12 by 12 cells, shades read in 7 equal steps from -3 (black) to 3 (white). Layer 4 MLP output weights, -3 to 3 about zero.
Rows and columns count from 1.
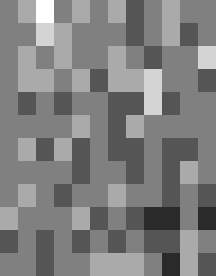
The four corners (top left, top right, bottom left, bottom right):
0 0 0 -1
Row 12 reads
0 0 -1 0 0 1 1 1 0 -2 1 -1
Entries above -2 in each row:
12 12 12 12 12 12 12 12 12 9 12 11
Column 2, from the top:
1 0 1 1 -1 0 1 0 1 0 0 0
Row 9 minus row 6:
0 1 0 -1 -1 0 2 -1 0 -1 0 -1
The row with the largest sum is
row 1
